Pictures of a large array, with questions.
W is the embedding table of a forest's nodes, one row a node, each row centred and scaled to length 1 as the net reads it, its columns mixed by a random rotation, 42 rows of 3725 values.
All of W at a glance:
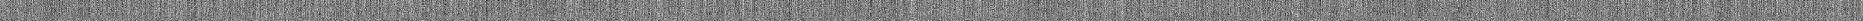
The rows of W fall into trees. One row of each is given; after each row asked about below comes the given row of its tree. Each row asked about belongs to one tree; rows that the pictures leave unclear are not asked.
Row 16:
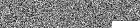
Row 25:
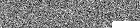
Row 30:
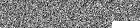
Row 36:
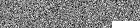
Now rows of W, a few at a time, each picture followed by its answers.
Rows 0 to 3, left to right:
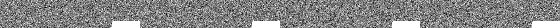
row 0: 16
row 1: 16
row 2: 30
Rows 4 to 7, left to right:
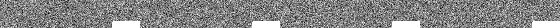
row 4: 36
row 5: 16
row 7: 30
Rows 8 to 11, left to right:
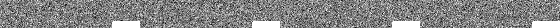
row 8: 16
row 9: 30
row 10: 36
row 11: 16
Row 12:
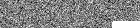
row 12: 30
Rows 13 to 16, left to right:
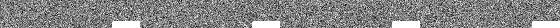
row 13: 36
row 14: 25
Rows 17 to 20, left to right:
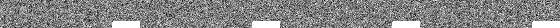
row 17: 25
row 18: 16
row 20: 25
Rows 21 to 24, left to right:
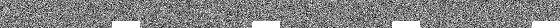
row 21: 16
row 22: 25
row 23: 16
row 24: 30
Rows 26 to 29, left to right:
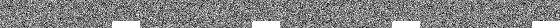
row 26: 16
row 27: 30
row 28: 30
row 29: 16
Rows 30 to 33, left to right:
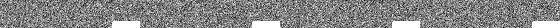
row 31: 16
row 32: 30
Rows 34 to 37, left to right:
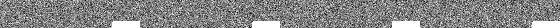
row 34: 16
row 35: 25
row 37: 30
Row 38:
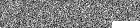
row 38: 30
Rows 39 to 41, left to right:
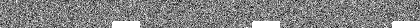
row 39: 30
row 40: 25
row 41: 25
